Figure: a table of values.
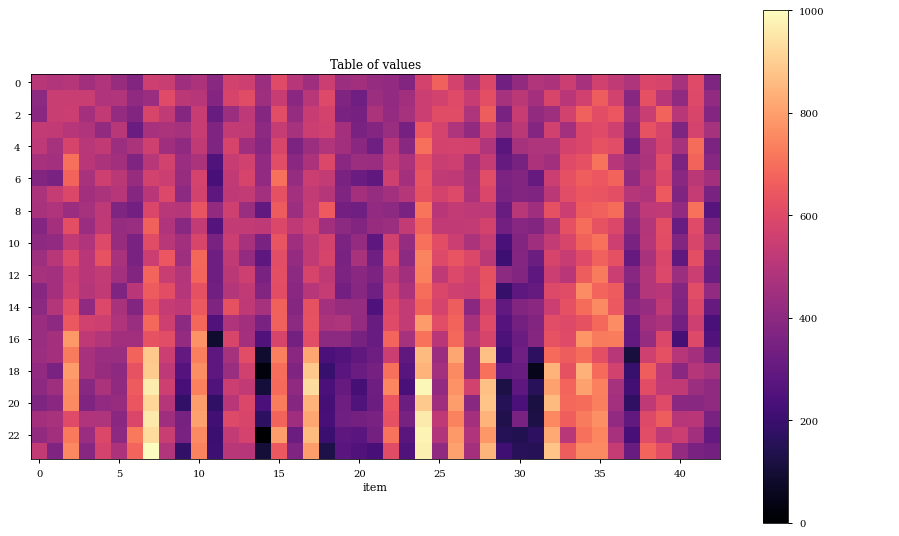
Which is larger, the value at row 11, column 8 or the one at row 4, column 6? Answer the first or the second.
the first
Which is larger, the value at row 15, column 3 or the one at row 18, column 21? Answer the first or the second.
the first
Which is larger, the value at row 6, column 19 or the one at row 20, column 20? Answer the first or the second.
the first
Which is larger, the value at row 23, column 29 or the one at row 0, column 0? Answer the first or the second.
the second
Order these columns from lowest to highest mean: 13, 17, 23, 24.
23, 13, 17, 24
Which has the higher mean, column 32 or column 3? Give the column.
32
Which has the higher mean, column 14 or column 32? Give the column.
32
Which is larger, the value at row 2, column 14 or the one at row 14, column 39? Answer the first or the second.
the second
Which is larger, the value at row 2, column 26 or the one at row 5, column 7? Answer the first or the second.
the first
